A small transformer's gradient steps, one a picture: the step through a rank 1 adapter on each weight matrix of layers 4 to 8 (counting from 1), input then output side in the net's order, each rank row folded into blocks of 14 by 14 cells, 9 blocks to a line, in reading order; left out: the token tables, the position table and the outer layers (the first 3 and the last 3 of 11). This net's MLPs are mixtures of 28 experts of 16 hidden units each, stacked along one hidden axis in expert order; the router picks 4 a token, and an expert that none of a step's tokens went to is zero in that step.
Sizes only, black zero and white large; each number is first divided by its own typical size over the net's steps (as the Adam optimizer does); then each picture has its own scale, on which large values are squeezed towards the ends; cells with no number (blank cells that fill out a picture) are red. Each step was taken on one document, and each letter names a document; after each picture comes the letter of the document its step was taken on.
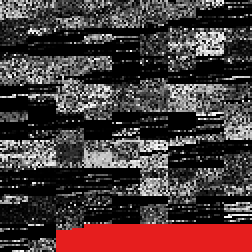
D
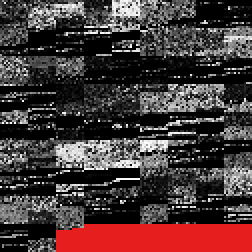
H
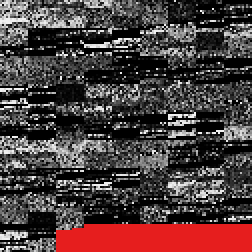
H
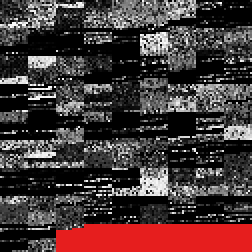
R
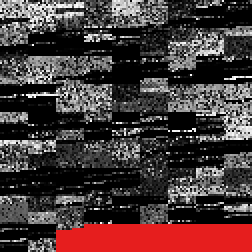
D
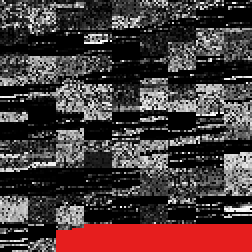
D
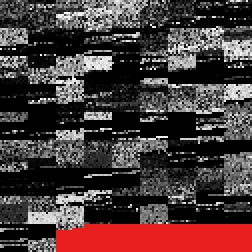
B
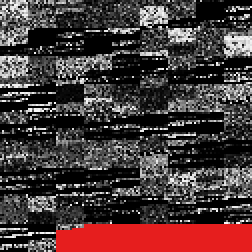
H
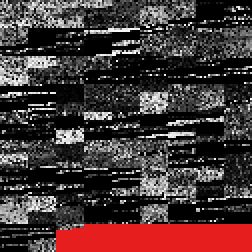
H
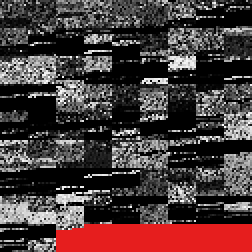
D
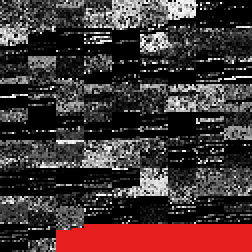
R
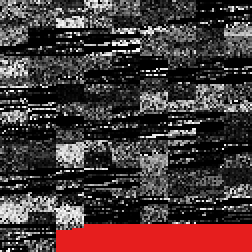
H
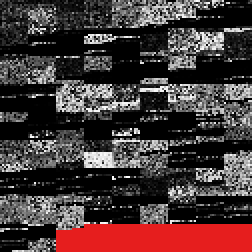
D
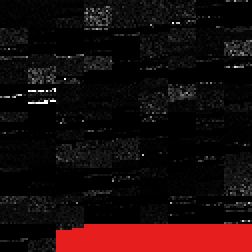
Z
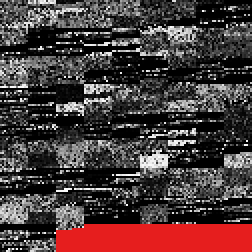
H
